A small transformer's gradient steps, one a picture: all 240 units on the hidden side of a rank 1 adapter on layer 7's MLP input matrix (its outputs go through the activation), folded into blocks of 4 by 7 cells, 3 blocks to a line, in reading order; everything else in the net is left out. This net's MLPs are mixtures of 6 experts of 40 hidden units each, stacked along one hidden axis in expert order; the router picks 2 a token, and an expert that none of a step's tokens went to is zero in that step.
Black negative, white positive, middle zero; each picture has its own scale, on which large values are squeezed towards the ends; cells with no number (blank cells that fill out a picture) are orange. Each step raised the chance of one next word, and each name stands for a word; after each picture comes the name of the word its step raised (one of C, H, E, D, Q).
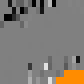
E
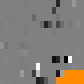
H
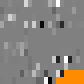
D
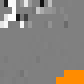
D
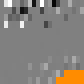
H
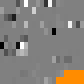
E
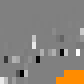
E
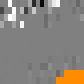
D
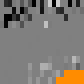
E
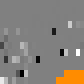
E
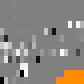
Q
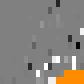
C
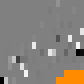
Q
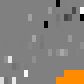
H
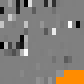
H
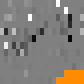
D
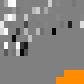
D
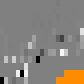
Q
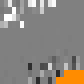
D
